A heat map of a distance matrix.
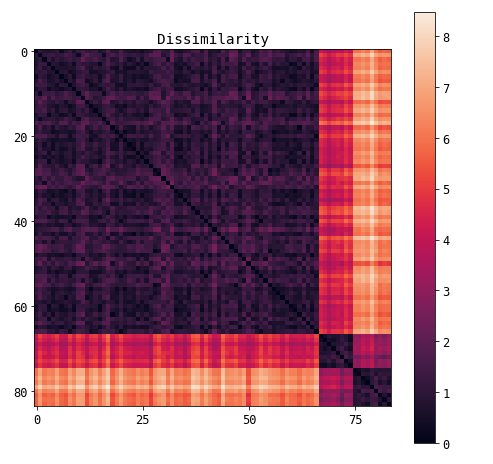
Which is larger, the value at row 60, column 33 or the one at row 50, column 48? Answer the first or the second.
the second
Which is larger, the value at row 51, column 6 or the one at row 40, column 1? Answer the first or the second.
the second
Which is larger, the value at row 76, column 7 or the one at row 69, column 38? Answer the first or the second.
the first
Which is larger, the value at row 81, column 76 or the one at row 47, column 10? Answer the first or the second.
the second
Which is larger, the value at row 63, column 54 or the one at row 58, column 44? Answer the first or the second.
the second
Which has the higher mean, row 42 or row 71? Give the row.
71
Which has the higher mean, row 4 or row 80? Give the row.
80
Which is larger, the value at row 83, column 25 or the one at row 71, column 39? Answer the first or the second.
the first
